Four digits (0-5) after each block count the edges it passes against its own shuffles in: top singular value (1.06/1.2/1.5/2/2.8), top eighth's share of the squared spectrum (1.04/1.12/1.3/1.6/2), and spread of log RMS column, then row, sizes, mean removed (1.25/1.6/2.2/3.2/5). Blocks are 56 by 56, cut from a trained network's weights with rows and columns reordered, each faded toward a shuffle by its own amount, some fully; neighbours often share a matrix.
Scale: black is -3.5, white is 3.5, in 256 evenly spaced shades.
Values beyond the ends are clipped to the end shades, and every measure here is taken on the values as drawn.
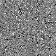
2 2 2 0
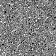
0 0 0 0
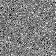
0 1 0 0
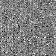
2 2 0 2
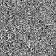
3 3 1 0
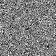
2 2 0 0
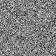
1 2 0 0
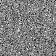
0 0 0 0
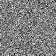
2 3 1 0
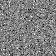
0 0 0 0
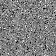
1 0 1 0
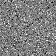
0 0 0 0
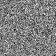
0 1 0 0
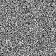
2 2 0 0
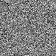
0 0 0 0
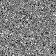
0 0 0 0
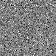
1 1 0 1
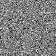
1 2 0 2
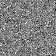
0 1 0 0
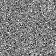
2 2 0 0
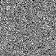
2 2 1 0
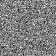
1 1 0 0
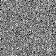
2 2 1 1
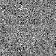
2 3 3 0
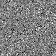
1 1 0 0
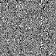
2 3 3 0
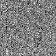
2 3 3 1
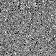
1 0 0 0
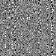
3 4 3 1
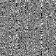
3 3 3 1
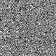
1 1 1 0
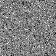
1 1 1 0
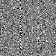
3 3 3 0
